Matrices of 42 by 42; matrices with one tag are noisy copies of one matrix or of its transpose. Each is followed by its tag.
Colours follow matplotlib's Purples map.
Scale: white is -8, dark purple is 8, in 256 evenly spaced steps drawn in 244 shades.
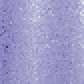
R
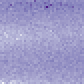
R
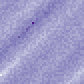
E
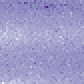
R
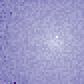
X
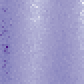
R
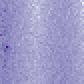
R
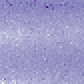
R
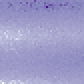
R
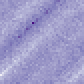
E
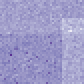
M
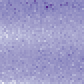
R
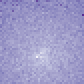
X
